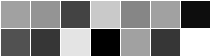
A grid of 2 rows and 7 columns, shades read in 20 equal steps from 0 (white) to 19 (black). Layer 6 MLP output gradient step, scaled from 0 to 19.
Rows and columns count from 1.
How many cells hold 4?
1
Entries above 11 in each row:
2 4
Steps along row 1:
up up down up down up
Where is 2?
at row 2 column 3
